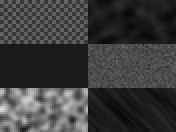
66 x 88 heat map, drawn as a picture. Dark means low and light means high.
The table splits into 3 rows of 2 panels. Panel 1,1: low, checkered. Panel 1,2: very low, blotchy, faint in contrast. Panel 2,1: very low, flat. Panel 2,2: low, fine-grained, faint in contrast. Panel 3,1: middling, blotchy, strong in contrast. Panel 3,2: very low, slanting down to the right, faint in contrast.
